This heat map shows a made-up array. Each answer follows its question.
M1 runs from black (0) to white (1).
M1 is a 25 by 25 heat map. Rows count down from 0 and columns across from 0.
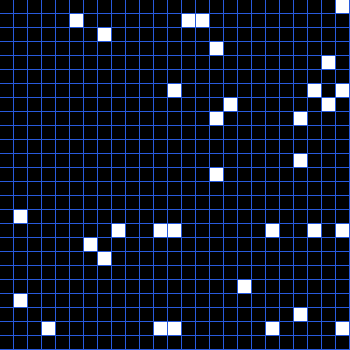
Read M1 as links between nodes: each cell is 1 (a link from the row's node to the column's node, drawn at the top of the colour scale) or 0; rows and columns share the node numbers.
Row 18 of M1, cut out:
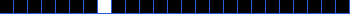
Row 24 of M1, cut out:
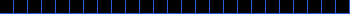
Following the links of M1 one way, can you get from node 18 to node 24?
yes
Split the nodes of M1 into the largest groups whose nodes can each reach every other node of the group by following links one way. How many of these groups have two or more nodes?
0
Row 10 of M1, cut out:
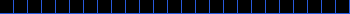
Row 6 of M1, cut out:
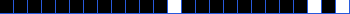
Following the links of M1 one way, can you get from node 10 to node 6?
no
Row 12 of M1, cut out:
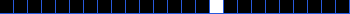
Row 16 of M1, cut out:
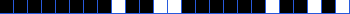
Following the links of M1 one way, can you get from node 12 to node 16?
no
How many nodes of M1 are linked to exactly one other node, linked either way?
8
